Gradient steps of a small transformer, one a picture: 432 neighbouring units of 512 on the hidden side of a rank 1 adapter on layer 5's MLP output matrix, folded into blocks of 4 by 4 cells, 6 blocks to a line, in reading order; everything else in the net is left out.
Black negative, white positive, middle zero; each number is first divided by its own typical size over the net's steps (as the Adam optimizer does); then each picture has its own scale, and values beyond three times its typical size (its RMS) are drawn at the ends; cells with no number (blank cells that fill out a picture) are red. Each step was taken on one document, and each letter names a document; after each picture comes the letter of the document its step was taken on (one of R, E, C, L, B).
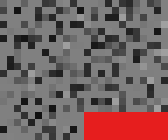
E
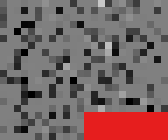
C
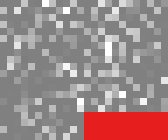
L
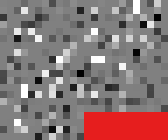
C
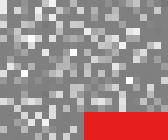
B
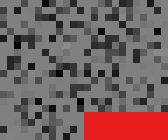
E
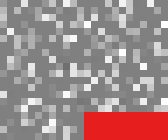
E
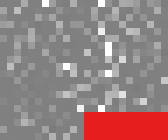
L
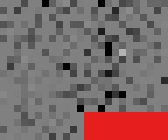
L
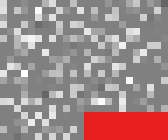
B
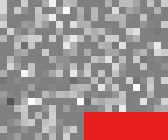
B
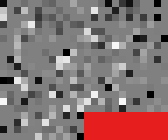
C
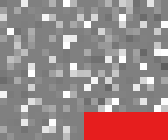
E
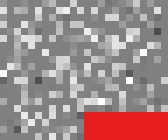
C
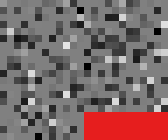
E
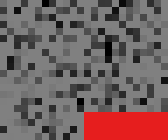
E
